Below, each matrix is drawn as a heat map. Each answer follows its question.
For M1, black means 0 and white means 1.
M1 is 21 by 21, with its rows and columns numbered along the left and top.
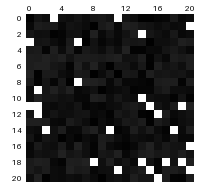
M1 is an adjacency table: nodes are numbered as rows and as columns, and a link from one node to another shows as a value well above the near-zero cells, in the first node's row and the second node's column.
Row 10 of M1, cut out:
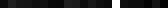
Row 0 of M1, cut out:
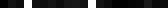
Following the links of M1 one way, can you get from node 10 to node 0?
yes
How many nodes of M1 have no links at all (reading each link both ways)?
4
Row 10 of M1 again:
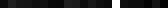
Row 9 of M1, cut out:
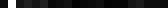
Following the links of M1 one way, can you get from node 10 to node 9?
no
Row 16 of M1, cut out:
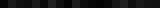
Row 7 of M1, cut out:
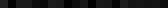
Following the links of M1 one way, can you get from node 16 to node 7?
no
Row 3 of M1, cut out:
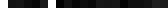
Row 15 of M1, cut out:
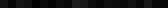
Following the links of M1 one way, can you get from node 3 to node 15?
yes
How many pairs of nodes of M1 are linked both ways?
7
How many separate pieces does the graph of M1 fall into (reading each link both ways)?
5
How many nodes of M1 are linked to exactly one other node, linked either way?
4
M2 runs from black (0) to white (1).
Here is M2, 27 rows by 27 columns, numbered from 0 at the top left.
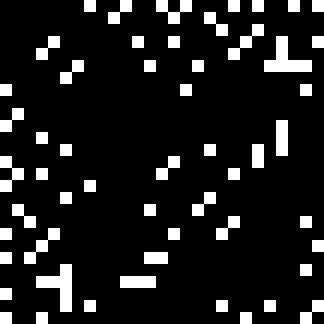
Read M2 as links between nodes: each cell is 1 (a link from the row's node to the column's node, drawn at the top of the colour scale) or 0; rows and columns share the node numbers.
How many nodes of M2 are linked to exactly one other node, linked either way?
2
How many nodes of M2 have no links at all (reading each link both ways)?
1
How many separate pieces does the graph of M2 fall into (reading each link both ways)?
2
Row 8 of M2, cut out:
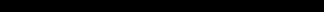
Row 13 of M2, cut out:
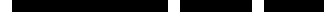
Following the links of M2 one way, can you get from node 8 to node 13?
no
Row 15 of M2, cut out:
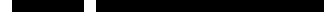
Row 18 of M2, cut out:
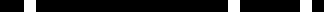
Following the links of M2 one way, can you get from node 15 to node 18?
yes
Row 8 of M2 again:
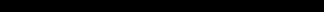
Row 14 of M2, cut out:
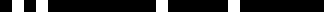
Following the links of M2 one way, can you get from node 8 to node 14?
no
